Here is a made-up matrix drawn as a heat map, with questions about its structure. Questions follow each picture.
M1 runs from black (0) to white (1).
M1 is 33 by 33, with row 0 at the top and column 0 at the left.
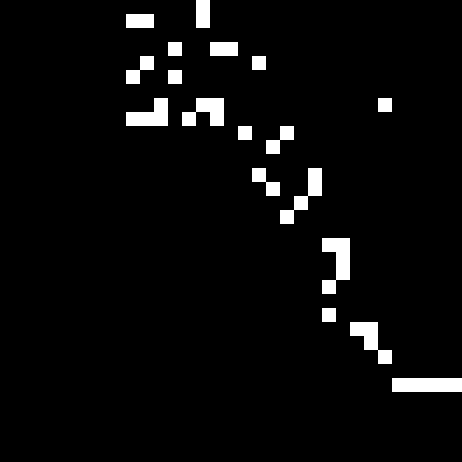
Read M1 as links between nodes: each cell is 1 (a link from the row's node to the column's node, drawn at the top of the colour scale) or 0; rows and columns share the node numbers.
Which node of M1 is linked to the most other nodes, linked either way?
node 27
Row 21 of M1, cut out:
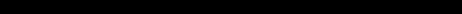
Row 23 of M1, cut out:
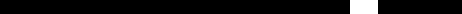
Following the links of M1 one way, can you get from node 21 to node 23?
no
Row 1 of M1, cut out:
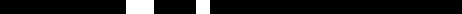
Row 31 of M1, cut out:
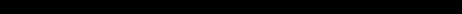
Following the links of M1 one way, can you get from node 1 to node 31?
yes
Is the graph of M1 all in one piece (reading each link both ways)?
no
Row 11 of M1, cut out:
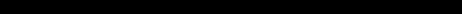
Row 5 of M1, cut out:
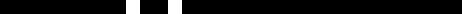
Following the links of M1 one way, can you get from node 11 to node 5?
no
